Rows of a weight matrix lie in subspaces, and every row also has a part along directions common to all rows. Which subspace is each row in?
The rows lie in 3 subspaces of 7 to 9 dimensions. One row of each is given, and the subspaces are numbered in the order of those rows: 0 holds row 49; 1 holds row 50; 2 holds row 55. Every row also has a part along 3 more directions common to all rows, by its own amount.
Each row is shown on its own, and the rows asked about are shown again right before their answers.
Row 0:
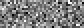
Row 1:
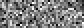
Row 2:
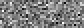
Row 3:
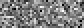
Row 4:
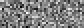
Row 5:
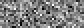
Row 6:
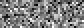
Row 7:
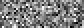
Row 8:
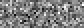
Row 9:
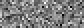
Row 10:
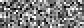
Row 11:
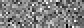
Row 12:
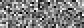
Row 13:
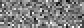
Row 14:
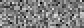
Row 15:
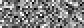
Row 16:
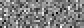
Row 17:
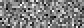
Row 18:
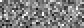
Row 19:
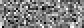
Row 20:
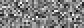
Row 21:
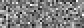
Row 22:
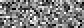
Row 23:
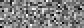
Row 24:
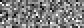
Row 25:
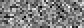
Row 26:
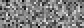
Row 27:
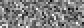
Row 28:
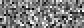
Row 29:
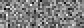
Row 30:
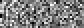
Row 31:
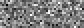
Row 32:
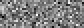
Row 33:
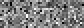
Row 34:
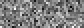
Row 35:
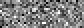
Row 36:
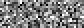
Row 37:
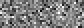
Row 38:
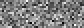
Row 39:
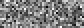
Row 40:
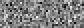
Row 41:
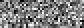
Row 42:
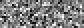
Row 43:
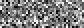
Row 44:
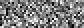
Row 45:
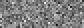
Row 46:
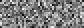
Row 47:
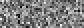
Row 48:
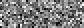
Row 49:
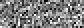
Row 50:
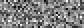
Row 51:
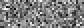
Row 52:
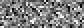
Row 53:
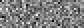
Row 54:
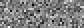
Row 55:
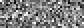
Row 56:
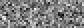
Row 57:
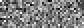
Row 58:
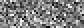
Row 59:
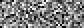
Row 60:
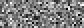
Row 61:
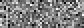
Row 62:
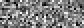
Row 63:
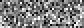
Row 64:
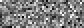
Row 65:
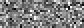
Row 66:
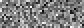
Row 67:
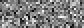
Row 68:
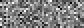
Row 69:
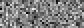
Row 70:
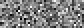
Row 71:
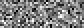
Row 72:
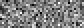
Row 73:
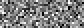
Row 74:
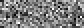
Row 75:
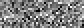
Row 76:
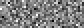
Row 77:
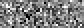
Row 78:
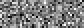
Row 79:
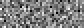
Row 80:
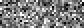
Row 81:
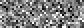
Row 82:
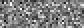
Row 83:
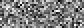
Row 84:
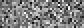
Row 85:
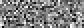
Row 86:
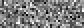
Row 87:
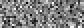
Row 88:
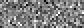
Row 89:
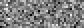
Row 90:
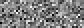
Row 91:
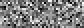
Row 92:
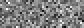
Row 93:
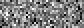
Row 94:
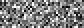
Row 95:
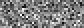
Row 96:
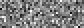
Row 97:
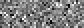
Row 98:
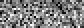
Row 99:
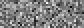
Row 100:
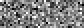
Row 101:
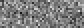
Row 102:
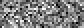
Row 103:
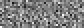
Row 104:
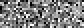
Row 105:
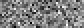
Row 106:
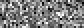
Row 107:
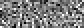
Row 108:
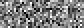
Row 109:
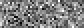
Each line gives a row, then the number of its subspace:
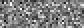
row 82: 0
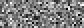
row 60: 0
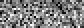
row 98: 0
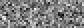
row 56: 2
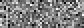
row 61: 2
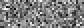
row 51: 2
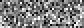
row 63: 0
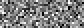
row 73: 2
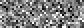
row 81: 0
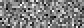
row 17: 0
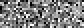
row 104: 2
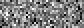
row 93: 1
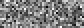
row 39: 2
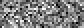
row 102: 1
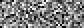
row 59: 0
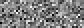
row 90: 0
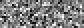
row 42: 2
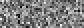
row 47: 2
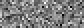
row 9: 0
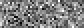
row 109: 1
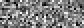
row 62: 2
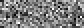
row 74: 2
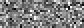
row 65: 0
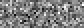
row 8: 0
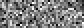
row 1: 2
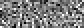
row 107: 0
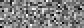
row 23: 0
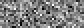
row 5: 1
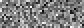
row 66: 1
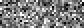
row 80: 0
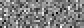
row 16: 2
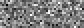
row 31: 0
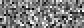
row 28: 2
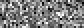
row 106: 2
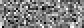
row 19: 1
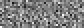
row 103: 0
